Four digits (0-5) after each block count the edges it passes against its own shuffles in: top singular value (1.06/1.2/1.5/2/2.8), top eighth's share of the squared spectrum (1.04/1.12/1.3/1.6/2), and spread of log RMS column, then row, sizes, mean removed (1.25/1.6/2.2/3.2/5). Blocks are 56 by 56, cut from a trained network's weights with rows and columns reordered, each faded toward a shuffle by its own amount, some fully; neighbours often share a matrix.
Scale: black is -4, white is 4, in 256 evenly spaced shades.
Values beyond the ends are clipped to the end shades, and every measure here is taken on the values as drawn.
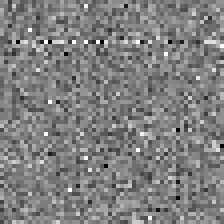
2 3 0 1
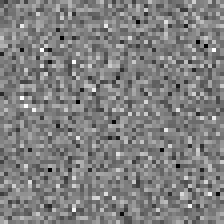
1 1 0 0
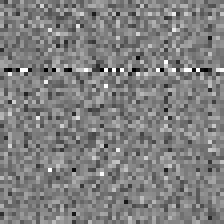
3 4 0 2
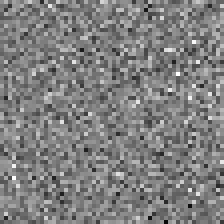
1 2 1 0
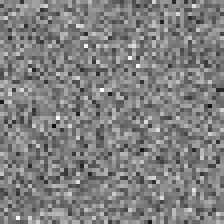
0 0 0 0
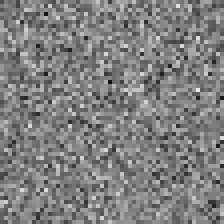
0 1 0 0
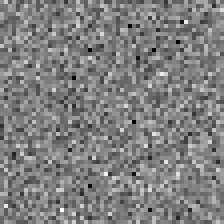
0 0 0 0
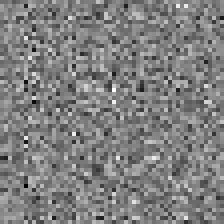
3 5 2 2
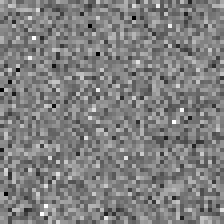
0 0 0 0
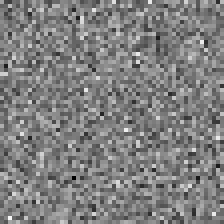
1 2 0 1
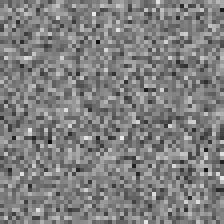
1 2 0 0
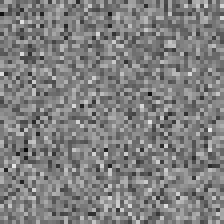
2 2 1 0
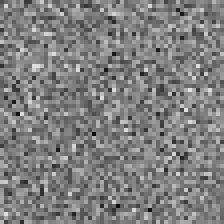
0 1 0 0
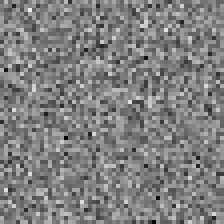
0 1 0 0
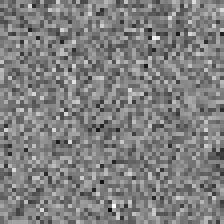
0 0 0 0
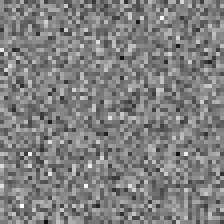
0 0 0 0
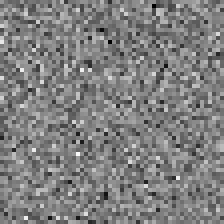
1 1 0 0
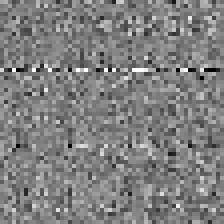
3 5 1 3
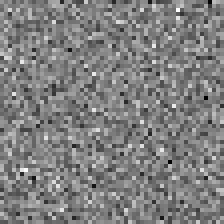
0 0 0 0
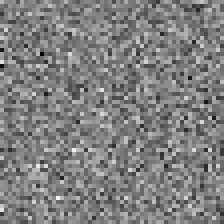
2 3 1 1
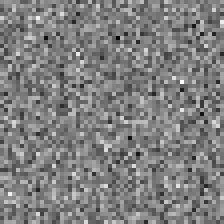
1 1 0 0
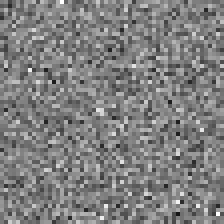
2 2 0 1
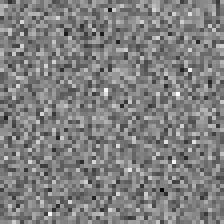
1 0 0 0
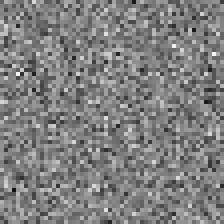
3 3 1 1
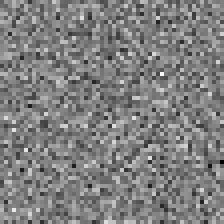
2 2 0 1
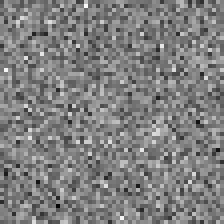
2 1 0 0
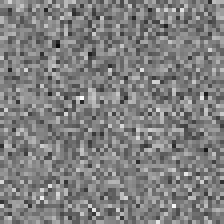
2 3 1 1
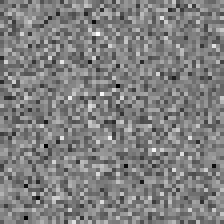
1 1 0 0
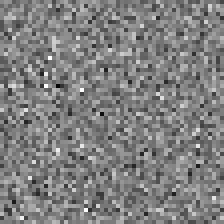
1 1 0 0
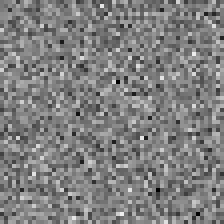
1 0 0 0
